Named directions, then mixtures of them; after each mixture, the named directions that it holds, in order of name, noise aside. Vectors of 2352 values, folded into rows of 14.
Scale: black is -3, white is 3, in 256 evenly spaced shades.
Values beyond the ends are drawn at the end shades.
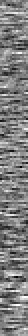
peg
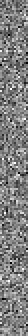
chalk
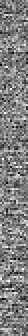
chalk, peg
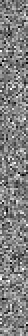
chalk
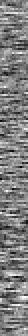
peg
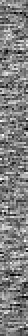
chalk, peg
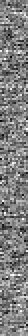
chalk, peg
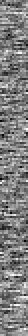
chalk, peg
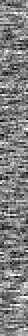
chalk, peg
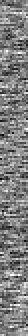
chalk, peg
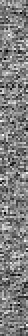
chalk, peg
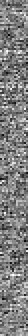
chalk, peg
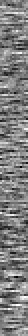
peg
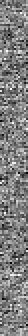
chalk, peg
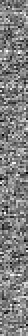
chalk, peg
